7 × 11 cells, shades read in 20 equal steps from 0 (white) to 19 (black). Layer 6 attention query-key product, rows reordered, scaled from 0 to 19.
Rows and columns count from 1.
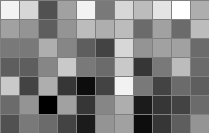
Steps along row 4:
same down down up up down up down down up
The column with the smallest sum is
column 7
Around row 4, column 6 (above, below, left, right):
14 14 10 4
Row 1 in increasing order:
0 1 1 2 3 3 5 6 7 10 13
